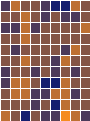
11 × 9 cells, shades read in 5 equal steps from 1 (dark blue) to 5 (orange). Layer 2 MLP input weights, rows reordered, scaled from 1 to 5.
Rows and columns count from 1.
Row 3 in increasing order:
2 2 2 3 3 3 3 4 4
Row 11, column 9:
2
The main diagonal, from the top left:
2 3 4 3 3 2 3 3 3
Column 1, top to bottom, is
2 3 2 3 3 3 2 2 3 3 4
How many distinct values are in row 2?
3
